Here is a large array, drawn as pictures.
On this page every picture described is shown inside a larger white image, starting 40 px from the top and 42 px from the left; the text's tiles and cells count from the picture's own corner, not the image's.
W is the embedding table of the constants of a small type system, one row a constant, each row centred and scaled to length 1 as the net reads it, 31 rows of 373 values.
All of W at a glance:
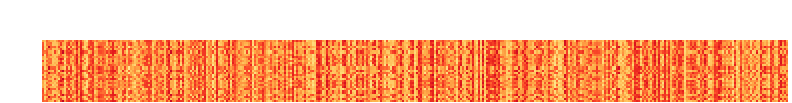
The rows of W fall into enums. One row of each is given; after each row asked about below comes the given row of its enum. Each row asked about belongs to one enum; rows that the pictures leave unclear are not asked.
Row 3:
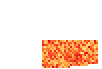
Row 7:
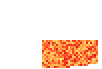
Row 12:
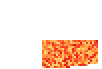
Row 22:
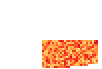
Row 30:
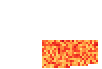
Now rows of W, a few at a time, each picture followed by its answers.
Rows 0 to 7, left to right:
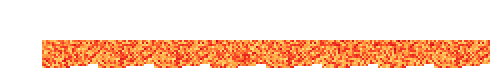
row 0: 12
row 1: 7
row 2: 7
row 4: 7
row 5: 30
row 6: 30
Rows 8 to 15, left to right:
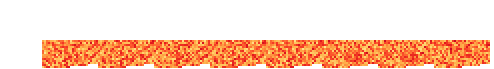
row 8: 12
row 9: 22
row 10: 7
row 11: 22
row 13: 3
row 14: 3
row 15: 30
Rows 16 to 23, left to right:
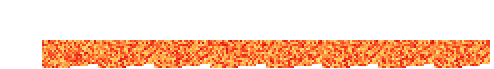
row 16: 3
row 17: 12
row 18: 7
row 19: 30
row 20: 22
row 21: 12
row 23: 12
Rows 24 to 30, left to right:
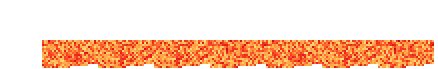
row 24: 3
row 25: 7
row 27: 30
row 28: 3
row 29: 7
